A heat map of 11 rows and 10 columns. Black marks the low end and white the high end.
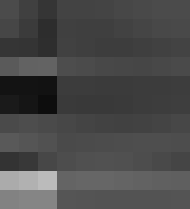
Ninth with the lowest average: middle left. Average level on the scale: 30%. Seam: vertical, 30% of the way across, the right part calmer. Roughest part: bottom left.
